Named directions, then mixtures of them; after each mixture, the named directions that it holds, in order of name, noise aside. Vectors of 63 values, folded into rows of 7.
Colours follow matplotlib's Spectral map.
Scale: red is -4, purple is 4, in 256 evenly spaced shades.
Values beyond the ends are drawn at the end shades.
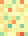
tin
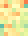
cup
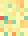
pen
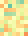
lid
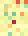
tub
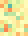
lid, tin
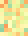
cup, lid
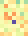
tin, tub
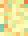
cup, lid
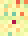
tub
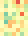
pen, tub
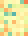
lid, tub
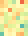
cup, tin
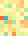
pen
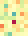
cup, tub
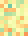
lid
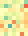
cup, tin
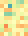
lid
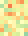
lid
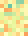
lid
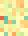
pen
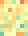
cup, tin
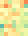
cup
